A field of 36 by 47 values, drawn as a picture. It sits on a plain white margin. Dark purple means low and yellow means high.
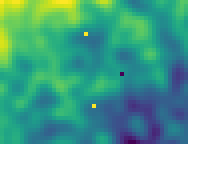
The ninth with the lowest average is the bottom right. Three lone cells stand out: two far higher and one far lower than their neighbours. The histogram is bell-shaped. The ninth with the highest average is the top left. The field climbs toward the top left.
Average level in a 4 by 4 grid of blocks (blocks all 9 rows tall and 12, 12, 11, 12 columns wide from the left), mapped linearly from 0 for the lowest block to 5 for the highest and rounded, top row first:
5 4 3 3 / 4 2 2 2 / 3 3 2 1 / 2 2 0 0
